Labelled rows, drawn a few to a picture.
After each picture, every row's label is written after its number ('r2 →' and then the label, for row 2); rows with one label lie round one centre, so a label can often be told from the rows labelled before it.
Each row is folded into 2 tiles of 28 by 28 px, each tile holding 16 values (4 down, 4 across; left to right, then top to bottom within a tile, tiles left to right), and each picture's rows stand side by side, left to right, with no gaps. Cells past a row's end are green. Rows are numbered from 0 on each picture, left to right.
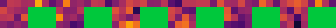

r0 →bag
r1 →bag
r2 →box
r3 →box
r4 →bag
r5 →bag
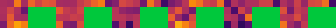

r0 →box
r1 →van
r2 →bag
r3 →box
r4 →bag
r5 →van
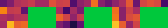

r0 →box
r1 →bag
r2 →van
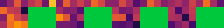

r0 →box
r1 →bag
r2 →bag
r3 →bag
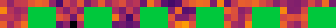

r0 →van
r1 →bag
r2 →bag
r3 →box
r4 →van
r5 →van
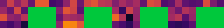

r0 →bag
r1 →box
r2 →bag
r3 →bag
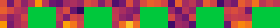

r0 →van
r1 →box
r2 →box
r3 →bag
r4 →box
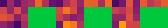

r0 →bag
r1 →box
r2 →box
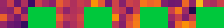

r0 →bag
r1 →van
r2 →van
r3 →box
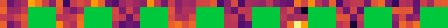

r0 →van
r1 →van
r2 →bag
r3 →van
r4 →bag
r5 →box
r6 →bag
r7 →box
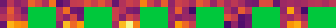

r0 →box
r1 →box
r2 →box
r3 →box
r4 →bag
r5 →box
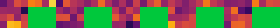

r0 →box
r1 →bag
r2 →bag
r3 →van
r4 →box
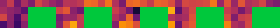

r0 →bag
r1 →box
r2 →box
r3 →van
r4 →van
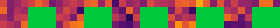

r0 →van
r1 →box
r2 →bag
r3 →box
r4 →bag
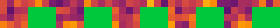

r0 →van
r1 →box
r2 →van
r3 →van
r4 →box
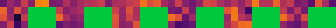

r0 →bag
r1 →bag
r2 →van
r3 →bag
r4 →box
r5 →bag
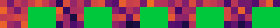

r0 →van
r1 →bag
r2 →bag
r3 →bag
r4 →bag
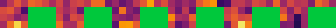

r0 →box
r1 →van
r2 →box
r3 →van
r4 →box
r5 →bag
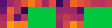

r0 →box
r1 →box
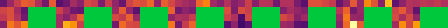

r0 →box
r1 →box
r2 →box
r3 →van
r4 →bag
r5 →bag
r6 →box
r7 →box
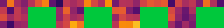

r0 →bag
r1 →box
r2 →box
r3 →bag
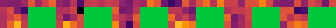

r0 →box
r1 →box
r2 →van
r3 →box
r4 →van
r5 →box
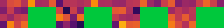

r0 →box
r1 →bag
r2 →box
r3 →van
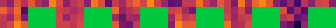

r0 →box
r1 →van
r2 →van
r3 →box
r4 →van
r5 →bag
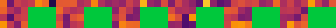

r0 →van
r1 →van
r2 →box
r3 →bag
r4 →box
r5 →box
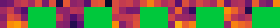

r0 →box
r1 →bag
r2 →van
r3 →box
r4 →box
